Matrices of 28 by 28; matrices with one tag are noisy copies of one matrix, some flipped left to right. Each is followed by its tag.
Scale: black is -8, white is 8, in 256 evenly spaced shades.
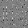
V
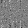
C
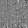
C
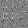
V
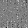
C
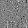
C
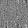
C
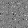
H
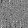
C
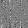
C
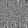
C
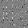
V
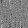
C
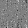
C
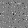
H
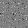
H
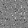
V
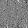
C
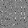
V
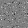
H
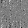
C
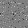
H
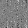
C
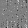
C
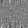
C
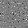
H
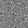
H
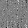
C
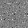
H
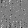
C
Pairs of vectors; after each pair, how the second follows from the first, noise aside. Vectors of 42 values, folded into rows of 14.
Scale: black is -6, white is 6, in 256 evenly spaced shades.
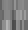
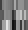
scaled up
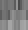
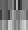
scaled up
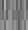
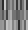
scaled up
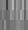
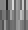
scaled up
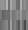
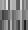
scaled up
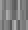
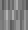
shuffled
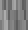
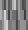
scaled up
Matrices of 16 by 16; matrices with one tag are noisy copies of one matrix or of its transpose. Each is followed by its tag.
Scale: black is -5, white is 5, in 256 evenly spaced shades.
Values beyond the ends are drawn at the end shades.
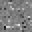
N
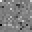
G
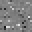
N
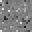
G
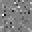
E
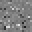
N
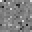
G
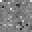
G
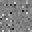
E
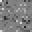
G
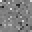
G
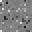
G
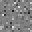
E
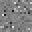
E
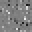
N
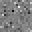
E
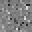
N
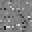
N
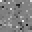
G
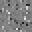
N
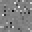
E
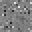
E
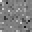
G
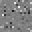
E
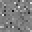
E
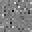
E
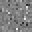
N
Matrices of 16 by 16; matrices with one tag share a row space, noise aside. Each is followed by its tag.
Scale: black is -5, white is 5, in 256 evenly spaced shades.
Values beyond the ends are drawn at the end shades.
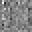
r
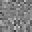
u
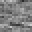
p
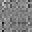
r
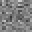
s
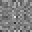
u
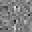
u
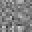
s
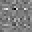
u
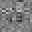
s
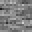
p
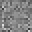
r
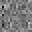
r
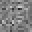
s
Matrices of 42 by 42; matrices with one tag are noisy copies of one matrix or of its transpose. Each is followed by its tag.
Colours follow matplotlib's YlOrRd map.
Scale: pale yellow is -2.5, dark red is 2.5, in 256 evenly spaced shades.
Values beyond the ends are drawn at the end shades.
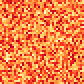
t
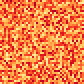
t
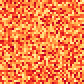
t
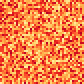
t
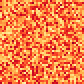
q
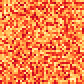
q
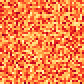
t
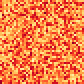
q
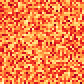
t
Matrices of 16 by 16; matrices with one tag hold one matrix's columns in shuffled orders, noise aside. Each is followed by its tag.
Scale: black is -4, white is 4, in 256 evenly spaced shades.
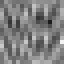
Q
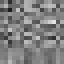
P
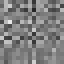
P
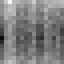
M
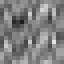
Q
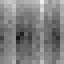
M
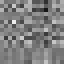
P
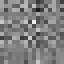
P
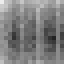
M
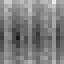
M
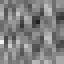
Q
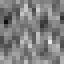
Q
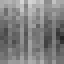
M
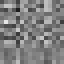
P
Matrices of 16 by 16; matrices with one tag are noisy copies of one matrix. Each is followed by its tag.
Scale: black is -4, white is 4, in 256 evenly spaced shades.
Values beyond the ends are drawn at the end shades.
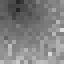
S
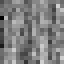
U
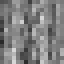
U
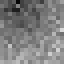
S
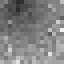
S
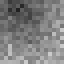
S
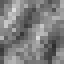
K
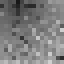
S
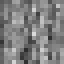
U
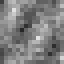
K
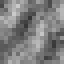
K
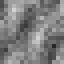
K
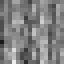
U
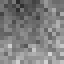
S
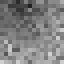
S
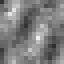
K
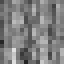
U
